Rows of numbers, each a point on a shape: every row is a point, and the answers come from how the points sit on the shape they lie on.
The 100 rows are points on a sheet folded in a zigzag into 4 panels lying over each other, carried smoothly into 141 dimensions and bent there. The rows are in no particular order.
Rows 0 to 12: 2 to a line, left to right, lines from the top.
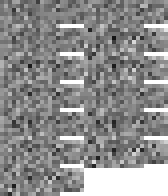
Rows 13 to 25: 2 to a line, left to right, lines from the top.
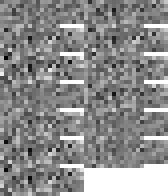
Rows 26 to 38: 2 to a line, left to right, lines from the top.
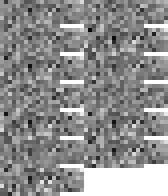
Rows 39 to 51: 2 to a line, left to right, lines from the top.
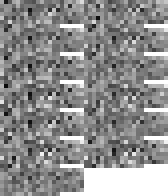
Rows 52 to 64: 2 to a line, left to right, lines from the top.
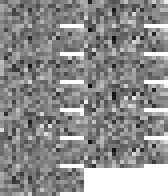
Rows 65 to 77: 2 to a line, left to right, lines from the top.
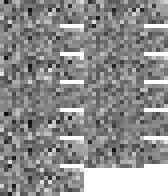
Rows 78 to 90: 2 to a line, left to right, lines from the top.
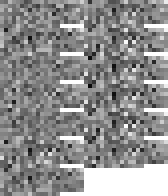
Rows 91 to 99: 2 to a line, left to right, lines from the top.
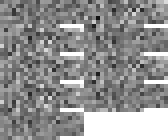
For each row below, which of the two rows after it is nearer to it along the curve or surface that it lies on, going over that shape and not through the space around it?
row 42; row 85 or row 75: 85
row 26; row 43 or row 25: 25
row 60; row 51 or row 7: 51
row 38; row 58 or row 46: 46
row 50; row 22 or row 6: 6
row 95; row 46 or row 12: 46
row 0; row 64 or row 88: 64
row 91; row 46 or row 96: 96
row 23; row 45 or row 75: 75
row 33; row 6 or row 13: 13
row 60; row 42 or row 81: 81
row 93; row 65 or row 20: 20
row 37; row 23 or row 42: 23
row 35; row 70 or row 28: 28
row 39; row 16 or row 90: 16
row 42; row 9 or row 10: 10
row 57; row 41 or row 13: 41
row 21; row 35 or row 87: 87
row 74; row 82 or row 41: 82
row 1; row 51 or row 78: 51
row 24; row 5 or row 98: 98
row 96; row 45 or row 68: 68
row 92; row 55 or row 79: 55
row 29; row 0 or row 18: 18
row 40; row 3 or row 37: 37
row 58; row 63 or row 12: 12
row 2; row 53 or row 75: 75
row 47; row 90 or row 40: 40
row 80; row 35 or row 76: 76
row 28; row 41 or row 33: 41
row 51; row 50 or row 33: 33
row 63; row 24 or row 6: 24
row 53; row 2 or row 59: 59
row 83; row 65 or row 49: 49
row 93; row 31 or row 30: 30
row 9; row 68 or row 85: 68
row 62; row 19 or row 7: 19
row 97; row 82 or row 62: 82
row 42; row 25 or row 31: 25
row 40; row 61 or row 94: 94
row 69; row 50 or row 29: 50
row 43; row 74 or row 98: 98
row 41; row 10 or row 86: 10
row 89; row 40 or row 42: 40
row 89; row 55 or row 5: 55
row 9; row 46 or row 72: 72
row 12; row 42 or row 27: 27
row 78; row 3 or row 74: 3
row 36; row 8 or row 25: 8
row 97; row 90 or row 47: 90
